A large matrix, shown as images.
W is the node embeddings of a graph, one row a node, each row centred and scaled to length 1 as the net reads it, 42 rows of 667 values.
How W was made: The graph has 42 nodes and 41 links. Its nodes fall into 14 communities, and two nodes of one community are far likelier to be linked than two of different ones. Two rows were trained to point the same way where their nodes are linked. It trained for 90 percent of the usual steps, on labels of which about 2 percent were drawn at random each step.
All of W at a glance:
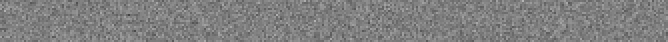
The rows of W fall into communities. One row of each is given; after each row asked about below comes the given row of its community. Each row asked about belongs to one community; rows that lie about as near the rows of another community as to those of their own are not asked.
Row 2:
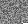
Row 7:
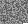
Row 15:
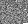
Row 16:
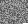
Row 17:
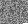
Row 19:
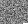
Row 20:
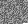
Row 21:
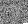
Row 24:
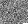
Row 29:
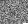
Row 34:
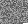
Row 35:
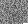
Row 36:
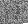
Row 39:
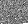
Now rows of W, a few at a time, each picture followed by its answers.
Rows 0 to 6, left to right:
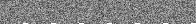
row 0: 29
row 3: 17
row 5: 2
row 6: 19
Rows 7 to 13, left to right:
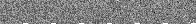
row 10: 35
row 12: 24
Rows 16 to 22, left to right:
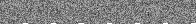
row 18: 16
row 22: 15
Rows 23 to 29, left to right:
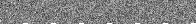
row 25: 21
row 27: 19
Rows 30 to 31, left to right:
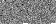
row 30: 7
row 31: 20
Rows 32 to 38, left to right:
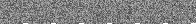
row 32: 34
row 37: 39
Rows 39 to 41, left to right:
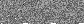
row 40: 24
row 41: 34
